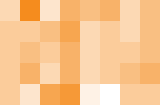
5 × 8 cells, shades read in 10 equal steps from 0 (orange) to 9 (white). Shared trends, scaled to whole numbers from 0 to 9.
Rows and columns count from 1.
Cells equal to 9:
1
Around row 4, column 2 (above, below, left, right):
4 7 5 6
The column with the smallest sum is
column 4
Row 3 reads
5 4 5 3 6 5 5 4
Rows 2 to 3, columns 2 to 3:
5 4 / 4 5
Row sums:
33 37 37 35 42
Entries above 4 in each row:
3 5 5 4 6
